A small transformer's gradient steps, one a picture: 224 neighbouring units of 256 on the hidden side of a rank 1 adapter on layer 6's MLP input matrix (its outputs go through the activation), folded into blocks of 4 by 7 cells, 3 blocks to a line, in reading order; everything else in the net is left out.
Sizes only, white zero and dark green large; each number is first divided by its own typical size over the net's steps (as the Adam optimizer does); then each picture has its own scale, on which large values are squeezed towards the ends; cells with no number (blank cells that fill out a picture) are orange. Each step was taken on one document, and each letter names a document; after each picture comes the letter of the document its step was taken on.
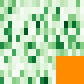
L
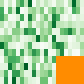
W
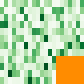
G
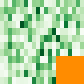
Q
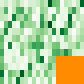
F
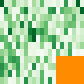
Q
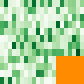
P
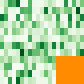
F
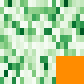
W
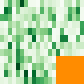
Q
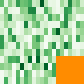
Q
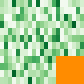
P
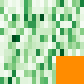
G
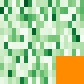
G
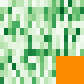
W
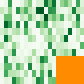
W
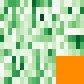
G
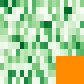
P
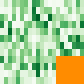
Q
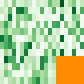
W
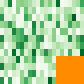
P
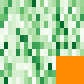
P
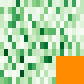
F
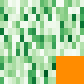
Q
